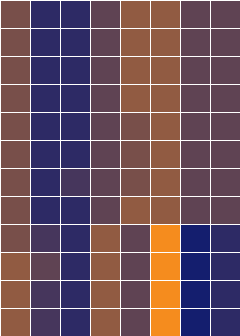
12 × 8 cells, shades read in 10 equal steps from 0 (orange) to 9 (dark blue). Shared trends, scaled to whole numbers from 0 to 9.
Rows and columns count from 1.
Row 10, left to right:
4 6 8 4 6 0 9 8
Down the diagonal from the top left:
5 8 8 6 5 4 6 6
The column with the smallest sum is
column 6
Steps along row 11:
up up down up down up down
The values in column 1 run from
4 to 5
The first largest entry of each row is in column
2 2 2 2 2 2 2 2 7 7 7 7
